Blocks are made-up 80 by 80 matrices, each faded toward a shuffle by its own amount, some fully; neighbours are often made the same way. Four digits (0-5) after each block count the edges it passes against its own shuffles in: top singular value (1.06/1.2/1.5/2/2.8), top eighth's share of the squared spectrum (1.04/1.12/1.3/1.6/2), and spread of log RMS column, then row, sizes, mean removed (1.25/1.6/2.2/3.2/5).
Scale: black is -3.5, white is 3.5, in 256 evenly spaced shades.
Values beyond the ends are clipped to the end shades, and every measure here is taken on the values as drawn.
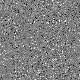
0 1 1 0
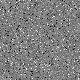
0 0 0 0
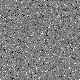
0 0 0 0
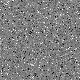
0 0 0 0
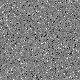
0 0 0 0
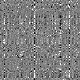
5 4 3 2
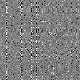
4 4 3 2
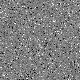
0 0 0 0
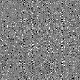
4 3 2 1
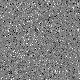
2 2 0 0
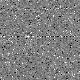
3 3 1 1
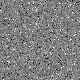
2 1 0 0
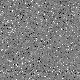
1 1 0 0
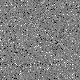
2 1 0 0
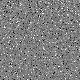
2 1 0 0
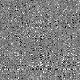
4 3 2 2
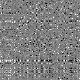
4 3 2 2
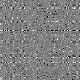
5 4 2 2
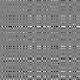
5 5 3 4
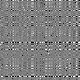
5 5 3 4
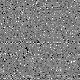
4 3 1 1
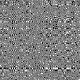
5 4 2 3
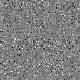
3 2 0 1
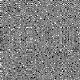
4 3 2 2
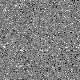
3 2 0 0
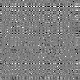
5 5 3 3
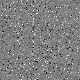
2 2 1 0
